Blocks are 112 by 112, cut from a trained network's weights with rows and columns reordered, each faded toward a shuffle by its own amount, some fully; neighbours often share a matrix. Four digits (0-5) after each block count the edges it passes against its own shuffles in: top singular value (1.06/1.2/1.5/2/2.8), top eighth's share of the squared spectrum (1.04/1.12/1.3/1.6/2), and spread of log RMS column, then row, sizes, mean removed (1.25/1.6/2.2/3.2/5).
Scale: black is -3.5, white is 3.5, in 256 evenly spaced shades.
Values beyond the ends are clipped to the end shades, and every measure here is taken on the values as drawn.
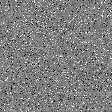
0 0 0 0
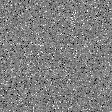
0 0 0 0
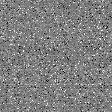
1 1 1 0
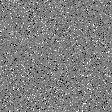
0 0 0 0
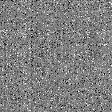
2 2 0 2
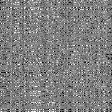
3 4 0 4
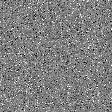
0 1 0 0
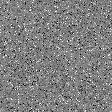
0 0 0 0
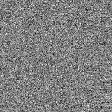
3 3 0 1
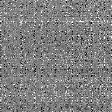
3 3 3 1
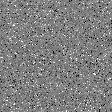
0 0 0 0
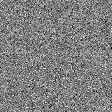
1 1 0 0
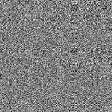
4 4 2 3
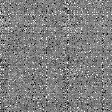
3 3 3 1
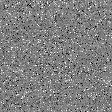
1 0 0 0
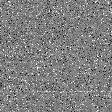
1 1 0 0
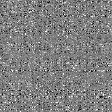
3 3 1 3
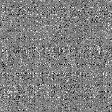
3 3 1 3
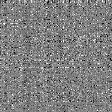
3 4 1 3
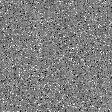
1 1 0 1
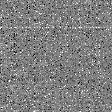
2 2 2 1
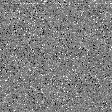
1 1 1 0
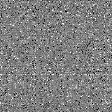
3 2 2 1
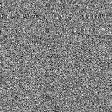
3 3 0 1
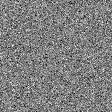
1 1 0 0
